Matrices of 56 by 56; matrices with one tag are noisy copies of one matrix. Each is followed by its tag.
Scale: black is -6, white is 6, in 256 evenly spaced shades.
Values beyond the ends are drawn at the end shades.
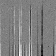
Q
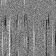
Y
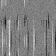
Y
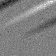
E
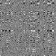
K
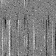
Y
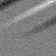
E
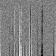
Q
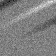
E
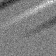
E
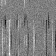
Y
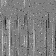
Y
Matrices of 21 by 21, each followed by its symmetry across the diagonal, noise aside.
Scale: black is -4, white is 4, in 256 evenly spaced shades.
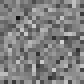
symmetric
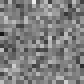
antisymmetric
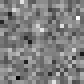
antisymmetric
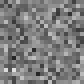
neither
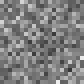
symmetric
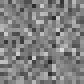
antisymmetric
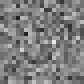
neither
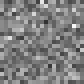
neither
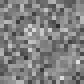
symmetric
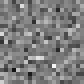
neither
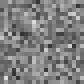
antisymmetric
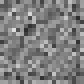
symmetric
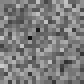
symmetric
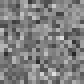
antisymmetric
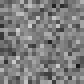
neither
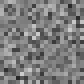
symmetric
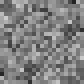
symmetric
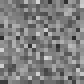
antisymmetric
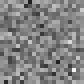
neither
